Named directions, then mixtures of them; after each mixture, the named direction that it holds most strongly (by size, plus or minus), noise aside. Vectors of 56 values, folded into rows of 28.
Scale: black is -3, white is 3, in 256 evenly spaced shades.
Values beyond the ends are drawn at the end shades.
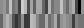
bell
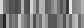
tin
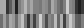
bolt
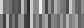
tin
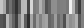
tin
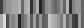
tin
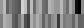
bell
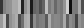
tin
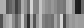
bolt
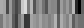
bell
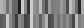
bell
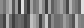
bell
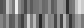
bolt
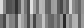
tin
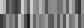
tin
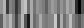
bolt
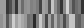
bolt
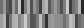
bell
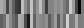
bell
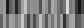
bolt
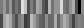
bell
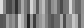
tin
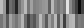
bolt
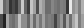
tin
